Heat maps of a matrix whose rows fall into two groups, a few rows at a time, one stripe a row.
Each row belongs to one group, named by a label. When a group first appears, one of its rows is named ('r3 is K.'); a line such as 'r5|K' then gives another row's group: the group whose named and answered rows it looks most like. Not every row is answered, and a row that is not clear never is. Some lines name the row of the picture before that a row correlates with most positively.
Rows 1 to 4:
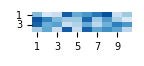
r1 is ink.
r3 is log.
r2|log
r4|ink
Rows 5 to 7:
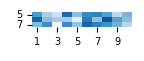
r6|log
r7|ink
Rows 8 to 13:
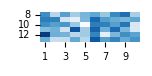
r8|log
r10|log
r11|ink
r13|ink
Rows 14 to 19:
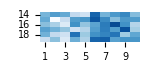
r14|log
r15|ink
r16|ink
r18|ink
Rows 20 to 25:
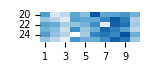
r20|ink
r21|ink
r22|log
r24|log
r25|ink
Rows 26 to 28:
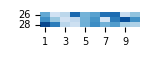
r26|ink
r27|log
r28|log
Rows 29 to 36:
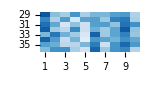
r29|log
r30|log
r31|log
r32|log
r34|log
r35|log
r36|log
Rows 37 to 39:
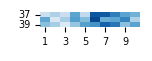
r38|ink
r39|ink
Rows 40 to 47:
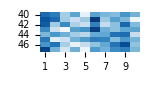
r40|log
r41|log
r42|log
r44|log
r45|ink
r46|log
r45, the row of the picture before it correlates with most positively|38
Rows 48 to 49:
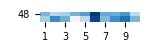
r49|log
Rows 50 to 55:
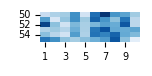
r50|ink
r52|log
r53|ink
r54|ink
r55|log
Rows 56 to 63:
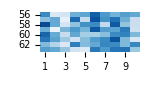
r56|ink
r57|ink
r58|log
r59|ink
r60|log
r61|log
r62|ink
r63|log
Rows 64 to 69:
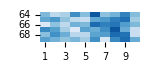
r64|ink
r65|log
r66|ink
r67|log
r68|log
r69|log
